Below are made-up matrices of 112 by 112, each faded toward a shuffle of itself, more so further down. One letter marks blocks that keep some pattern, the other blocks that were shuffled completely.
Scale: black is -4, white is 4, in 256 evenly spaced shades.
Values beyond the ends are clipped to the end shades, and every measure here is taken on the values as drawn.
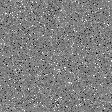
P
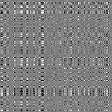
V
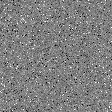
P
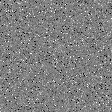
P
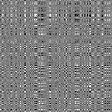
V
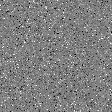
P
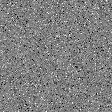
P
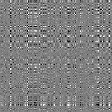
V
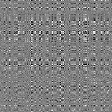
V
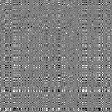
V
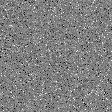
P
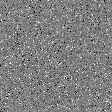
P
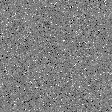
P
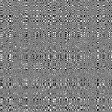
V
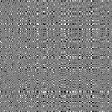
V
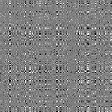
V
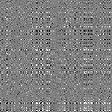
V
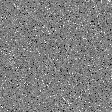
P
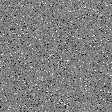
P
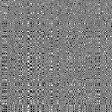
V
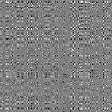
V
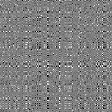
V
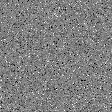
P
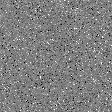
P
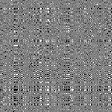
V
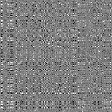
V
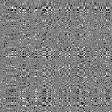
V
